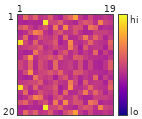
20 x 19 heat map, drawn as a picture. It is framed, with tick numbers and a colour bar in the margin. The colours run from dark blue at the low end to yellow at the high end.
Mirror symmetry: top to bottom. Stripes: none. Average level on the scale: 50%. Histogram: skewed, a long tail of high values. Slope: none. Ninth with the lowest average: middle right. Calmest part: middle right.
